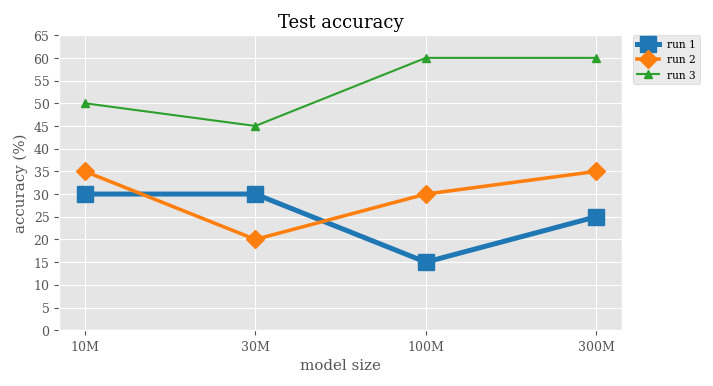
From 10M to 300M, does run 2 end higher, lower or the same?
the same
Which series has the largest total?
run 3
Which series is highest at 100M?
run 3
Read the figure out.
Title: Test accuracy
x-axis: model size, ticks 10M 30M 100M 300M
y-axis: accuracy (%), ticks 0 5 10 15 20 25 30 35 40 45 50 55 60 65
Legend: run 1, run 2, run 3
Values:
run 1: 30 30 15 25
run 2: 35 20 30 35
run 3: 50 45 60 60
